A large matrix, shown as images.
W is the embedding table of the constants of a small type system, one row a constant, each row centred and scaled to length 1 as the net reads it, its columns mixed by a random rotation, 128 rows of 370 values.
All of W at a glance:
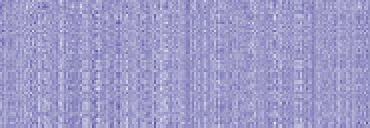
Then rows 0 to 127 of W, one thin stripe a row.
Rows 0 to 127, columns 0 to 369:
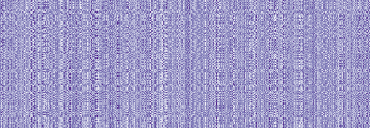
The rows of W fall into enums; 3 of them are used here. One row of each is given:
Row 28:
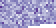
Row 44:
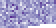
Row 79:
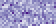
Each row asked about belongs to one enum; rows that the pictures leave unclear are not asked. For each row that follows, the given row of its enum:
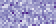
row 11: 79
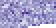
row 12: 79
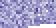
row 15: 28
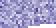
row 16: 28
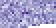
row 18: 79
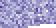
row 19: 28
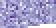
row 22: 44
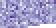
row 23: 44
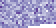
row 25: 28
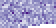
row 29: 79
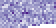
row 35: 79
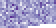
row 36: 44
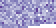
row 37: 28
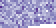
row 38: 28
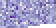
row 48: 44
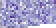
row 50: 44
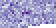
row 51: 79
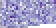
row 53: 44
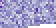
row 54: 28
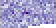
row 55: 79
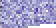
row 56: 28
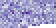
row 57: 79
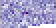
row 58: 79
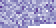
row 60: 28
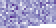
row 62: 44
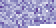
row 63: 28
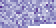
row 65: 28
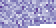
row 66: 28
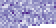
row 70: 79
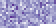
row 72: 44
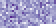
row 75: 44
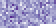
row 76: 44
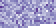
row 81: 28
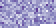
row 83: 28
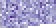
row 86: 44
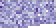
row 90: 28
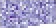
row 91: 44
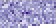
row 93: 79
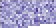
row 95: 28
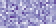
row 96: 44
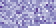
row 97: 28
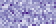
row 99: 79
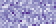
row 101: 79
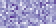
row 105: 44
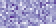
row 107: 44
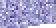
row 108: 44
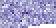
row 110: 79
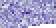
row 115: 79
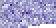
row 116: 79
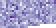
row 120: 44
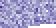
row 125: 28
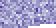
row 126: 28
